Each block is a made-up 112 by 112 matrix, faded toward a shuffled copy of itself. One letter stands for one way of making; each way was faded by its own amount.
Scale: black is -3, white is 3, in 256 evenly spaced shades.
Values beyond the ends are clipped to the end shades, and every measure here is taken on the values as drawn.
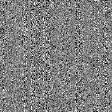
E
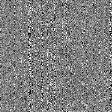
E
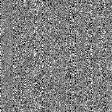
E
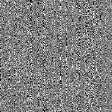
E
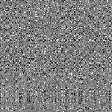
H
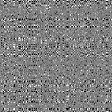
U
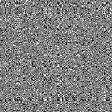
H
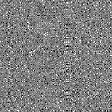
H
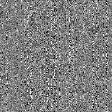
E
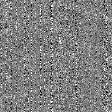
E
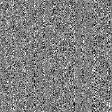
E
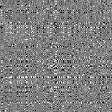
U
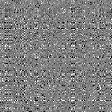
U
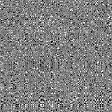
H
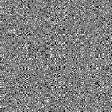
H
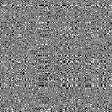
U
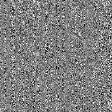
E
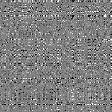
U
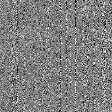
E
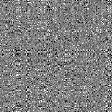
H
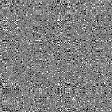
H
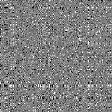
H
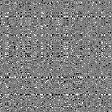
U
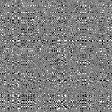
U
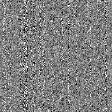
E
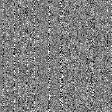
E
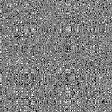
H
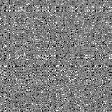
H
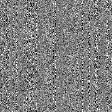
E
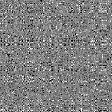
H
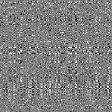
U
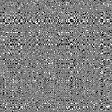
U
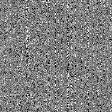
E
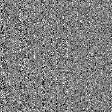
E
